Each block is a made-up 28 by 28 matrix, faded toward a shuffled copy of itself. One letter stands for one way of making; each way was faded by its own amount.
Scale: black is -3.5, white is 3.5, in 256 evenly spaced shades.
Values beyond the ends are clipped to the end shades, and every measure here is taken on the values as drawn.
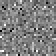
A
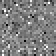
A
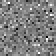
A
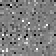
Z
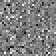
A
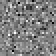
A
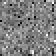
A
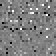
Z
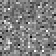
A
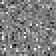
A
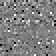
Z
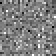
A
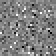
Z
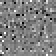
Z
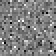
A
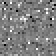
Z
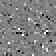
Z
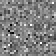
A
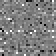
Z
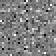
Z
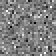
A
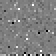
Z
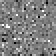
Z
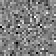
A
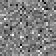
A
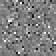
Z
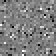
Z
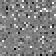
Z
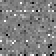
Z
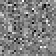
A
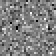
A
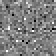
A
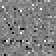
Z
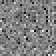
A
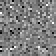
A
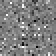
Z
